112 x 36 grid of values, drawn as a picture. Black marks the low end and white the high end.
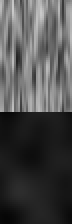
The table splits into 2 rows of 1 panel. Panel 1,1: middling, streaked downward, strong in contrast. Panel 2,1: very low, smooth, faint in contrast.
